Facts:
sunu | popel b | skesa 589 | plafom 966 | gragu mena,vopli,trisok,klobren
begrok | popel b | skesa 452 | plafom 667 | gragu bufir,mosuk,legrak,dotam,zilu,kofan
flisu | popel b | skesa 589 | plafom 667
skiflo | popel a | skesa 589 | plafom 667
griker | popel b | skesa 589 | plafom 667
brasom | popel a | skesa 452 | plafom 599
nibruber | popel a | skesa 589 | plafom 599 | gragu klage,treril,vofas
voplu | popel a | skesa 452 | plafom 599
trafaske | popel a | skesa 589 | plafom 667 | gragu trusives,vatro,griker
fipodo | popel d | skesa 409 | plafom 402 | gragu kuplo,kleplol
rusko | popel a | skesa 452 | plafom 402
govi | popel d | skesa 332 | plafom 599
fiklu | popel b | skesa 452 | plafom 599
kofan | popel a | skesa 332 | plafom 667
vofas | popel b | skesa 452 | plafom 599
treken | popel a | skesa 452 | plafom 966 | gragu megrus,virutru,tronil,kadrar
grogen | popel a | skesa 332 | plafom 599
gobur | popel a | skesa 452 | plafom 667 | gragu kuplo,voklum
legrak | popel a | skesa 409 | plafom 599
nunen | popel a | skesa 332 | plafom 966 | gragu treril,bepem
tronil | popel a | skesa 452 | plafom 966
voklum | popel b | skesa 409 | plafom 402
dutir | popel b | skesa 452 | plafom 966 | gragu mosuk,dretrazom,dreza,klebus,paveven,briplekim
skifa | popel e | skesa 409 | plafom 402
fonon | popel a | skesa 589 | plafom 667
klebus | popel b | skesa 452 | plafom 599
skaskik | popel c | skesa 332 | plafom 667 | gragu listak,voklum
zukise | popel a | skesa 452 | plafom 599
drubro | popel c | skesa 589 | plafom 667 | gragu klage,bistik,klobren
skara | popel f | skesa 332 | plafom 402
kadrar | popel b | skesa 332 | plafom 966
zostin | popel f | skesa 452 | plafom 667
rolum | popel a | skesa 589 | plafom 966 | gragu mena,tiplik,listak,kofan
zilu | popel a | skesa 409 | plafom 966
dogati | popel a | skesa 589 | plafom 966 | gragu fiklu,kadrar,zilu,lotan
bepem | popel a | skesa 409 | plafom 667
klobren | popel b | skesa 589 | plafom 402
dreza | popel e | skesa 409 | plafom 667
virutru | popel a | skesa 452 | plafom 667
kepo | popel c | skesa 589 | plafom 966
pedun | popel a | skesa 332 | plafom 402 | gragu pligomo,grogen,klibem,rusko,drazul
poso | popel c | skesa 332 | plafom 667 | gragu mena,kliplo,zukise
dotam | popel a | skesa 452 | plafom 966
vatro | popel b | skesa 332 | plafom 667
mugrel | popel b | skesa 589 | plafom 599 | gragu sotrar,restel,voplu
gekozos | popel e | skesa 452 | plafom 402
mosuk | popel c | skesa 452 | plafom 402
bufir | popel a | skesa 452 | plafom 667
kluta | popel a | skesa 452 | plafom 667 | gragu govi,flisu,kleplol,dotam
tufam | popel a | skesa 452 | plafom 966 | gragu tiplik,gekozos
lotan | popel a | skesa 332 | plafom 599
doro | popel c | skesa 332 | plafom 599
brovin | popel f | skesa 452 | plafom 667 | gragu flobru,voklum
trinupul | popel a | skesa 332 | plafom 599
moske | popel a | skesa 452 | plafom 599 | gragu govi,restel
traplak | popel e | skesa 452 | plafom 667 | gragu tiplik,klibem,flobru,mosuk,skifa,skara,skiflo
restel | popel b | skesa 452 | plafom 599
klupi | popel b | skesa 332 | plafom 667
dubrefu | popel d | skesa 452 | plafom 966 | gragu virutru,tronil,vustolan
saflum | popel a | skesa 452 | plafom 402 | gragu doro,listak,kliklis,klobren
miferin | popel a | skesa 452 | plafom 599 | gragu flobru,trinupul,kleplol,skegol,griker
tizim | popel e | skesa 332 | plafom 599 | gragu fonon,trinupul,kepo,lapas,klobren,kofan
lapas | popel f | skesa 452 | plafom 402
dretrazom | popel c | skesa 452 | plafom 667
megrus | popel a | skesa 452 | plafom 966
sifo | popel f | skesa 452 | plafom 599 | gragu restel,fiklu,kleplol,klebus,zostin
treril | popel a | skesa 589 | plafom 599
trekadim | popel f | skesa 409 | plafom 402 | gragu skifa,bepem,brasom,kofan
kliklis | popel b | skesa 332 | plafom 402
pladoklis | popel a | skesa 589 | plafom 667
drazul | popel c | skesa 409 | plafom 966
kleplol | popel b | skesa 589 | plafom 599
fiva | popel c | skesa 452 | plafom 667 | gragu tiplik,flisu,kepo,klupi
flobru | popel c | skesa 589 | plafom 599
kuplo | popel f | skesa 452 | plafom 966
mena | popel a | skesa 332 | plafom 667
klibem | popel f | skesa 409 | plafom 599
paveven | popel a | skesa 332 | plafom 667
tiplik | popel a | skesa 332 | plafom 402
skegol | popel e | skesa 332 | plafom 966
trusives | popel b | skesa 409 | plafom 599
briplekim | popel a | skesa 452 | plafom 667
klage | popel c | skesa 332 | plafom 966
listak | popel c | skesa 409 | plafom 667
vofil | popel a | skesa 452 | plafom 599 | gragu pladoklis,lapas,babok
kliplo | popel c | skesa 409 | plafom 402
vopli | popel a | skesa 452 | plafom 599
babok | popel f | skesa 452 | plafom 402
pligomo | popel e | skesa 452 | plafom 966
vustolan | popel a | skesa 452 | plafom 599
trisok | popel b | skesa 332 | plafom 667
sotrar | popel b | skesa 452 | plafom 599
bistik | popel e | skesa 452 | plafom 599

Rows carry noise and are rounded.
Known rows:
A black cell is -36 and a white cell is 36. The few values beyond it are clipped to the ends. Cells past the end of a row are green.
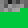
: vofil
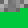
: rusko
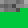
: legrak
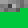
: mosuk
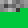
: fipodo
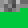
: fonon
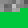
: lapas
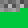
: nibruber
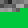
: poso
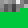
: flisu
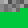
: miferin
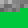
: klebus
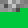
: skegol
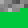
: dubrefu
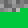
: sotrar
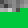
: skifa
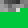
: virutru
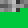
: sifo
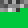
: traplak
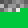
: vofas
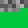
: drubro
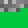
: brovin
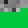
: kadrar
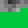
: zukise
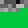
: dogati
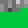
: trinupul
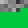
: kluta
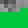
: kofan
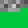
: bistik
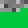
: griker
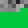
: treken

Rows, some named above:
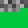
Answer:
drubro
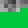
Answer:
pladoklis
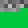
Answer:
nibruber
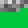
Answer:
kleplol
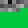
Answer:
fiva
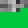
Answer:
sifo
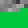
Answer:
dubrefu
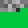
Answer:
tizim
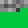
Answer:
fipodo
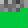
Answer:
zilu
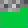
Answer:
bistik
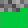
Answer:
skaskik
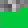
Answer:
zostin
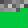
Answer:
nunen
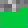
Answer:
zostin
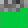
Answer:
zilu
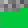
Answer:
trafaske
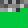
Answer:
traplak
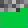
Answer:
trekadim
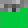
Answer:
trusives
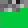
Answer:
dutir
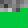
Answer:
skifa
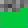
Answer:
listak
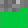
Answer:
doro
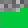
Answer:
treril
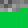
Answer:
gekozos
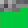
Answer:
mugrel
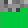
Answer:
paveven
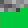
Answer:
klibem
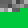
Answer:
drazul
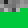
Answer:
kadrar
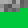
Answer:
flobru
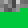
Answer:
fonon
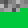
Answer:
vatro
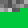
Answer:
drazul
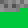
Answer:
bepem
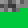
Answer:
kliplo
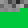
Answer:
treken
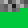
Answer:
sunu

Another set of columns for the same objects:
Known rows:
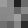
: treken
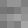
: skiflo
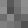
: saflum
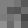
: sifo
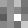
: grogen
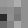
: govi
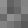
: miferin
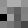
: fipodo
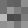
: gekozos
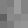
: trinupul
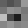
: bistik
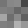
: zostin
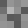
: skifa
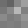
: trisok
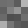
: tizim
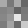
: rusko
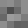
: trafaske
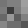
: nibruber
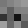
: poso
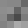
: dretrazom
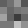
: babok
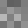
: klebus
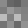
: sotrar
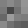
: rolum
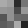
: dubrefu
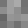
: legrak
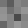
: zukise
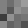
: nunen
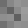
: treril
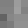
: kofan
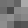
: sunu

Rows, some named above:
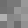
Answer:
klobren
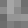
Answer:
zilu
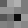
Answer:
kliplo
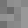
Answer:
fonon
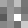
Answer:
grogen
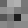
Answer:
listak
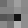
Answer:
klage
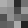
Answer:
dubrefu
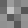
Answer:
dreza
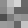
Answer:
drazul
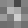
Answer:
kadrar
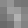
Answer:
lotan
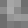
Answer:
zilu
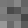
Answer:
brovin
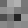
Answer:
listak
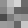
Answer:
drazul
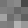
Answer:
zostin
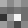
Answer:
pedun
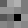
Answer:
kliplo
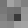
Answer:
kepo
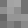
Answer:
legrak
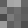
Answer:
trekadim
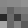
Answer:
skaskik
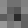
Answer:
fiva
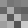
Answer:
pligomo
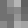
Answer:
skara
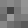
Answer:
rolum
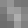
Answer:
lotan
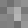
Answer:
vatro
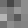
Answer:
vofas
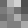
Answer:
klibem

